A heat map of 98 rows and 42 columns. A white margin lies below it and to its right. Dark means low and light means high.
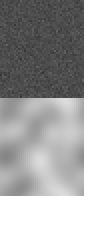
The table splits into 2 rows of 1 panel. Panel 1,1: low, fine-grained, faint in contrast. Panel 2,1: high, smooth.
